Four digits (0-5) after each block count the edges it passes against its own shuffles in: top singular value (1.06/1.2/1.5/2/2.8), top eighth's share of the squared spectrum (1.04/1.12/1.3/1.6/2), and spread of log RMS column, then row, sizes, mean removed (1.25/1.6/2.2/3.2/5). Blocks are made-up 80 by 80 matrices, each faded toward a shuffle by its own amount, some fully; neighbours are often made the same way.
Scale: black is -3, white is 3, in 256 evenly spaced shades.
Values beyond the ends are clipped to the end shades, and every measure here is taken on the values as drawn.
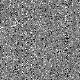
1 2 3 0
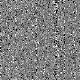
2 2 3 0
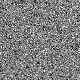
0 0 0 0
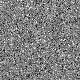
0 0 0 0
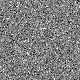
0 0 0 0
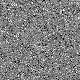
0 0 0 0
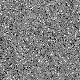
0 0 0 0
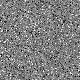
0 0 0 0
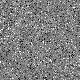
0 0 0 0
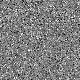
0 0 0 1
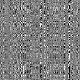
4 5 4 3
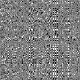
4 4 3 2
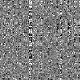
4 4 3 2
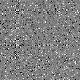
4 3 2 1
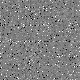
3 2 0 1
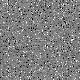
3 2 1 0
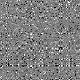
4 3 2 2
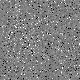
2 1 0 0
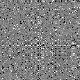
4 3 2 2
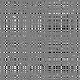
5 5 4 4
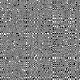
5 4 3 3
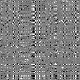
5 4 3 3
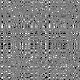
5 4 3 3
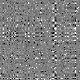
5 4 3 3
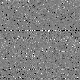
4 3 0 2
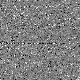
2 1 0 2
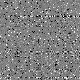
4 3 1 2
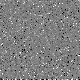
3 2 0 1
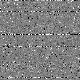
3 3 0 3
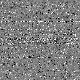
2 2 0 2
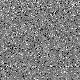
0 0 0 1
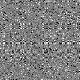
4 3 2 2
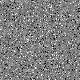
3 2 0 0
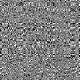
5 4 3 3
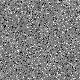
2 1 0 0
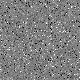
0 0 0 1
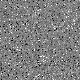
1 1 1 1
